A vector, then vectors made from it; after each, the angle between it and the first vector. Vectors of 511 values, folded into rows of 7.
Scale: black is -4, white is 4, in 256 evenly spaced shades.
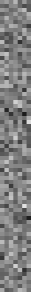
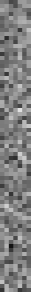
partly opposed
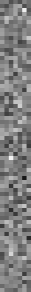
partly aligned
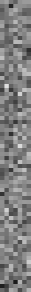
orthogonal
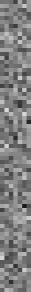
nearly opposite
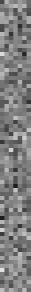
orthogonal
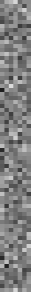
partly aligned
